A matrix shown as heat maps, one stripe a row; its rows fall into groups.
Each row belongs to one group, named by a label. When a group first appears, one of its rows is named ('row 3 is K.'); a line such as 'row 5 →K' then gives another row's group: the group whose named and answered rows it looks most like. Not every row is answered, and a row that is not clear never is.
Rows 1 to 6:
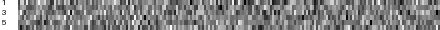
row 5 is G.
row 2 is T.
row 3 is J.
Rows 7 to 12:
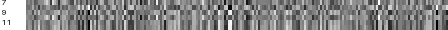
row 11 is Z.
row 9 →Z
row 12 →Z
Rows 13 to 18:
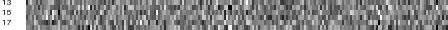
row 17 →G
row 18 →Z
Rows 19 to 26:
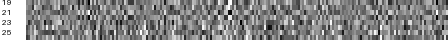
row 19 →Z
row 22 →Z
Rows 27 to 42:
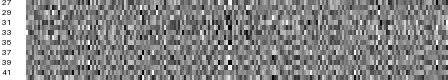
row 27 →Z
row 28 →G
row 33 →J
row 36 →Z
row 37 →T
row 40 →Z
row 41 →T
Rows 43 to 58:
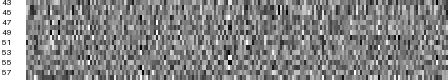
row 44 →J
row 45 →J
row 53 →T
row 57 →T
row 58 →G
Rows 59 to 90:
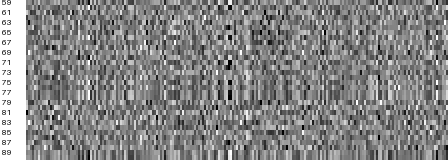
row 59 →Z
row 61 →J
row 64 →T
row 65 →J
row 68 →G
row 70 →Z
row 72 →T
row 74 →G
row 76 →G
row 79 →J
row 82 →G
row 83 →J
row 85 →J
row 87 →T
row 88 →J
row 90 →Z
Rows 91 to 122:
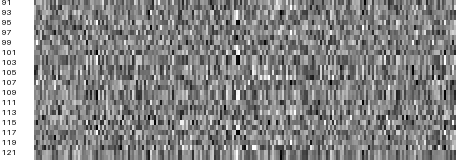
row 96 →T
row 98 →T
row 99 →J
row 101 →Z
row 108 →J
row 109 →Z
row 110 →Z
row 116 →Z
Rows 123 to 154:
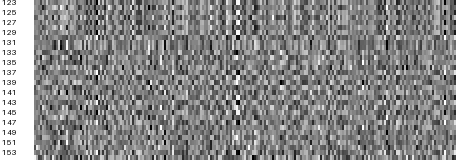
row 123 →Z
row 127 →Z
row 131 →G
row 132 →G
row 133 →T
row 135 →T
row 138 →Z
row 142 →Z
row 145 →Z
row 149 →G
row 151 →G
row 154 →J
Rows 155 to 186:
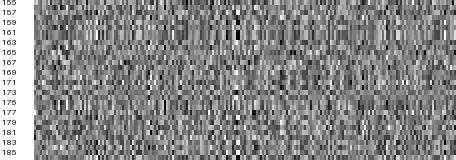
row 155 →J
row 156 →G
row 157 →Z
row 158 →T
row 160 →G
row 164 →G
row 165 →J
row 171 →G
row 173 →T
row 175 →G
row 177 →J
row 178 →Z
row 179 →T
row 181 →T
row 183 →Z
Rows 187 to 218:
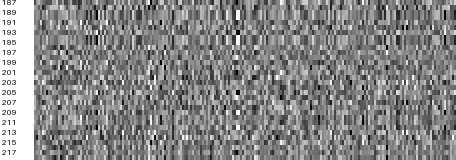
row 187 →T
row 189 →Z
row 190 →Z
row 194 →Z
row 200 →G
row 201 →T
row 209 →Z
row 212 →Z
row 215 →T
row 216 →G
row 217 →T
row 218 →G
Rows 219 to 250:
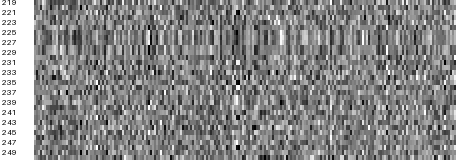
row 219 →G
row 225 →T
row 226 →T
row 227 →T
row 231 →Z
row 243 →T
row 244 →J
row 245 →G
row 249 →T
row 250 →J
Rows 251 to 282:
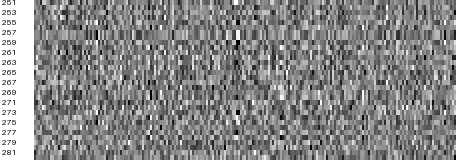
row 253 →J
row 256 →T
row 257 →Z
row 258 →Z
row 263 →T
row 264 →J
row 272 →G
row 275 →Z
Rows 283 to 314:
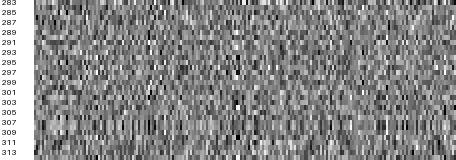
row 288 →J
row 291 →G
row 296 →J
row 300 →G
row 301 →T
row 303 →T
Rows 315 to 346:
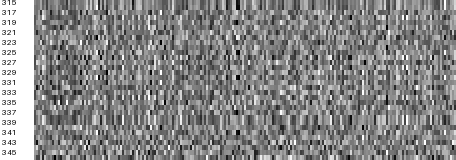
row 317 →T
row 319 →T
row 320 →G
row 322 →Z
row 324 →G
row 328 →G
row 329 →T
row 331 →T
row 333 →T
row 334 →G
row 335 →G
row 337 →T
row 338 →G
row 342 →T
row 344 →J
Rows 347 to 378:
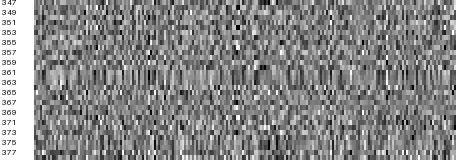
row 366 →G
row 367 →T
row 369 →T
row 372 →J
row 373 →T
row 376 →J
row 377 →G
